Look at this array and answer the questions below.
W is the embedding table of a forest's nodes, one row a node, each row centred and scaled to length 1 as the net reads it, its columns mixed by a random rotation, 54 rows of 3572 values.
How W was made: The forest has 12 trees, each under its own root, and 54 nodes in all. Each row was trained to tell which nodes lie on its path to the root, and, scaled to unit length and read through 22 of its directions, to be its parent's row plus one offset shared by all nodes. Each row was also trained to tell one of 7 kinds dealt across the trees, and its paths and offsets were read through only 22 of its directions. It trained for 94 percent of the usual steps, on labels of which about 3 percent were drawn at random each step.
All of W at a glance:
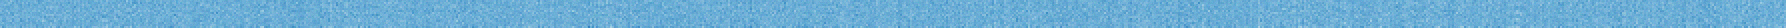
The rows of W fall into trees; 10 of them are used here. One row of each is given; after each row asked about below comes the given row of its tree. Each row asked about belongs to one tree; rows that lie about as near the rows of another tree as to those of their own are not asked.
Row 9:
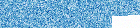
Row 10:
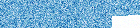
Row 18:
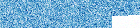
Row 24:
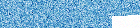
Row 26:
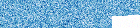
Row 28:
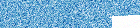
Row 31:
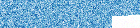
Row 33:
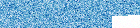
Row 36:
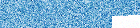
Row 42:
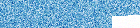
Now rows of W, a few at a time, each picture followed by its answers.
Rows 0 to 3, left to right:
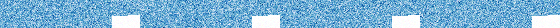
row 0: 9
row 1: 31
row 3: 24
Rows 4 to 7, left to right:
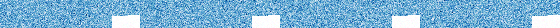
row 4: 9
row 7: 36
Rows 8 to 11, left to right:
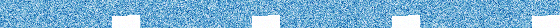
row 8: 26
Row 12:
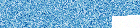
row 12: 24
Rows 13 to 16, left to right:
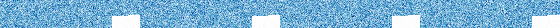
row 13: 31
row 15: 9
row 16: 24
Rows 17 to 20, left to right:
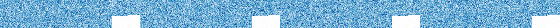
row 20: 24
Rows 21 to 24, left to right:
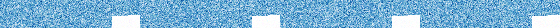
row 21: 36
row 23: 28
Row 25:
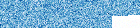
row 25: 26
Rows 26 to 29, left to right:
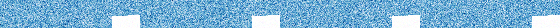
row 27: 9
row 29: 24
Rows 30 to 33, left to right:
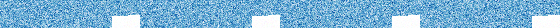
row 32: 18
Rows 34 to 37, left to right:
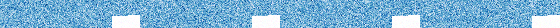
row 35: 28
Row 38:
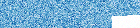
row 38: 9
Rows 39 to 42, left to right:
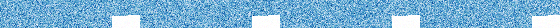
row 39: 28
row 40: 18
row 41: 9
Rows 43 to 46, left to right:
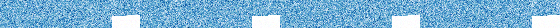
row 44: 26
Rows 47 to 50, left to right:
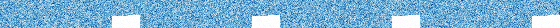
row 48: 18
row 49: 9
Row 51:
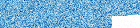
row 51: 36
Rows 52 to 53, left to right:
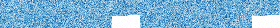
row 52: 36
